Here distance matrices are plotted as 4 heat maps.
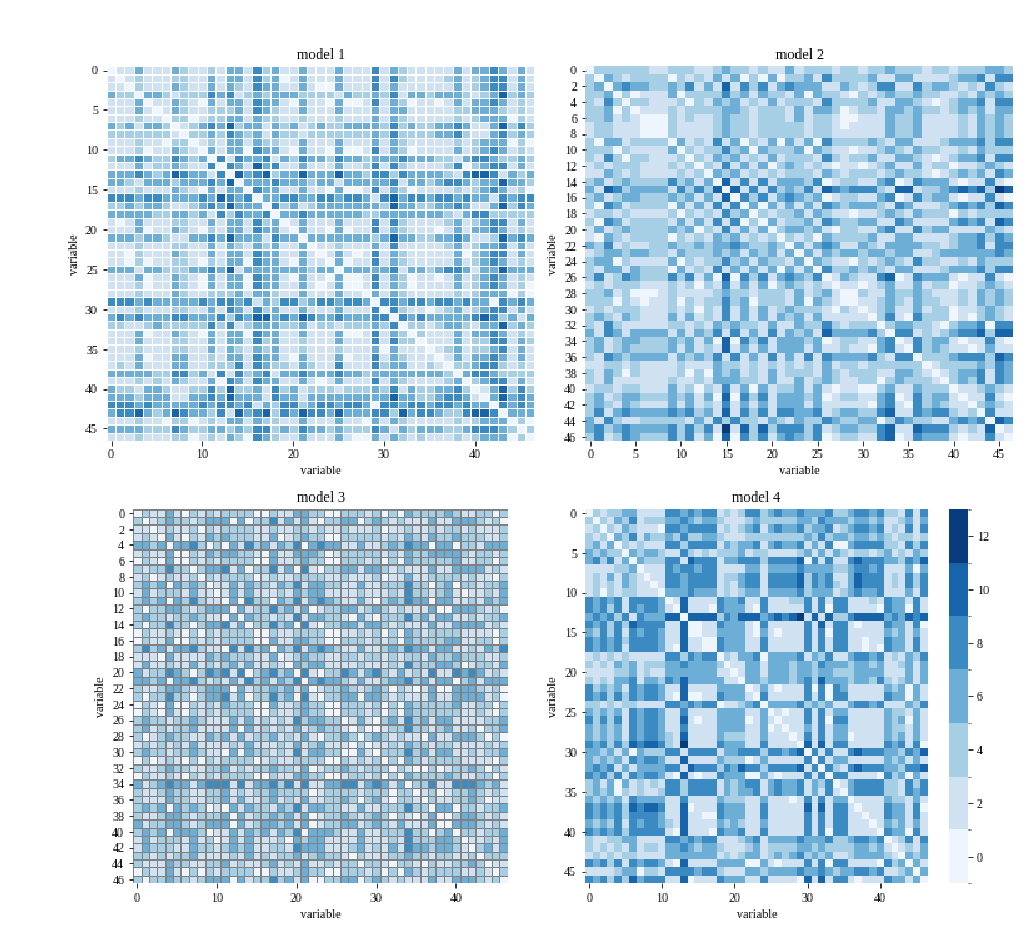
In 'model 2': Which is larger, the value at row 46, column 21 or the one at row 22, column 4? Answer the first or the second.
the first
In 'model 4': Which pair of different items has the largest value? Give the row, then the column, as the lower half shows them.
29, 13
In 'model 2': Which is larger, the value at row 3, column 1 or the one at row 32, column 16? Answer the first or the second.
the second
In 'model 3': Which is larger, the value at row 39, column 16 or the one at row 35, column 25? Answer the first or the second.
the first
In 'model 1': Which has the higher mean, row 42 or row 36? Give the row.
42
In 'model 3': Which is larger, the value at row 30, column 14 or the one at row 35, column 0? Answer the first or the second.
the first
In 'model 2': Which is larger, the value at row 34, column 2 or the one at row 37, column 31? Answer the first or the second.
the second
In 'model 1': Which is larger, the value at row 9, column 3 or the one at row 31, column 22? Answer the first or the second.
the second
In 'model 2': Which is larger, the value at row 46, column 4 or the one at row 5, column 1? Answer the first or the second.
the first
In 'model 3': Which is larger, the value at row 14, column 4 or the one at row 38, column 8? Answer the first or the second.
the first
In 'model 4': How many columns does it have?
47
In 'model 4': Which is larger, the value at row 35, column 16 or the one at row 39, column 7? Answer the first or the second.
the first
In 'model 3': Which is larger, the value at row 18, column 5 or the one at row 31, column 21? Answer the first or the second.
the second
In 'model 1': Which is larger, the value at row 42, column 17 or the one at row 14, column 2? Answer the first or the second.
the first
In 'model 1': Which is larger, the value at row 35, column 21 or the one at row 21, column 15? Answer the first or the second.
the second
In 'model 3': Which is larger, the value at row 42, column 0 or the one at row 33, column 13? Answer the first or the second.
the second
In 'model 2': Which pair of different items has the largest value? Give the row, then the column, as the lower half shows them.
45, 15
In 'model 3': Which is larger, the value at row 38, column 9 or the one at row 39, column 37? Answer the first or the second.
the second
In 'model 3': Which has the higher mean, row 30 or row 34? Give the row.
34
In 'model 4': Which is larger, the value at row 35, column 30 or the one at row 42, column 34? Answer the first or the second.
the second
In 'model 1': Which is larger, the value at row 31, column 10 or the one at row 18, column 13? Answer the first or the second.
the first
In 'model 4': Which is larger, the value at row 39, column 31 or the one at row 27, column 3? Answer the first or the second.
the second
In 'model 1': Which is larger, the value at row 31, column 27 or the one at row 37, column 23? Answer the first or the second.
the first
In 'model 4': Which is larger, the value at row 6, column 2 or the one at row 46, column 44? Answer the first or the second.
the first
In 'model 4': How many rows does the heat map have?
47
